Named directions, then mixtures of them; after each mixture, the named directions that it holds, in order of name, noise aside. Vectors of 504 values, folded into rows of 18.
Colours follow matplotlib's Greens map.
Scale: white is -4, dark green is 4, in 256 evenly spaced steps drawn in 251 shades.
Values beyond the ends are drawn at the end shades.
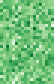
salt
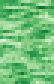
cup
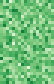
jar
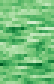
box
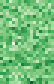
box, jar, salt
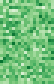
cup, jar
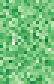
jar, salt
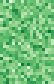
jar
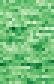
box, jar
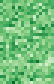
box, salt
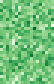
salt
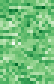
cup, jar, salt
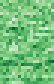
box, jar, salt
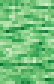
box, cup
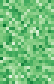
jar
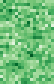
cup, salt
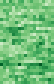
box, jar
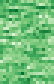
cup, jar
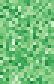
jar, salt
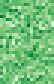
cup, jar, salt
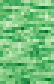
box, cup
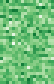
cup, jar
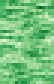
cup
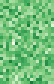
jar, salt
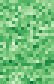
box, jar, salt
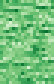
box, cup, jar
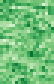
cup, salt
